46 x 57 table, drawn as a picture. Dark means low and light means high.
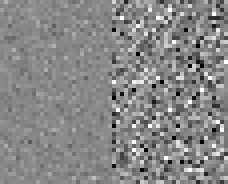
Mirror symmetry: none. Stripes: none. Seam: vertical, 50% of the way across, the left part calmer. Histogram: heavy tails on both sides. Average level on the scale: 50%.
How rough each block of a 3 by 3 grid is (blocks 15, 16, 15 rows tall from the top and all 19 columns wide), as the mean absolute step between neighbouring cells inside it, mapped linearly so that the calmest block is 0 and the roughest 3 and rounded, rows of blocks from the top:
0 2 3 | 0 2 3 | 0 2 3
